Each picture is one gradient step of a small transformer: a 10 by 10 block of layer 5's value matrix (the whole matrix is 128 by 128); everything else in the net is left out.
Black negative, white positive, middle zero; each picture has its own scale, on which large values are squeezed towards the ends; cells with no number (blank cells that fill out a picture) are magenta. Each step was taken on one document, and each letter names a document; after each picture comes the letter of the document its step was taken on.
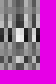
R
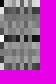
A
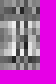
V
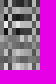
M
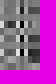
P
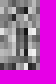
V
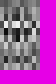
M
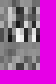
R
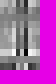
V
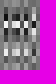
M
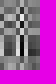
P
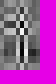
P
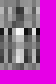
R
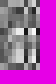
R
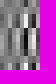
R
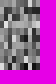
A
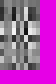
V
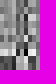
V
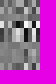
R
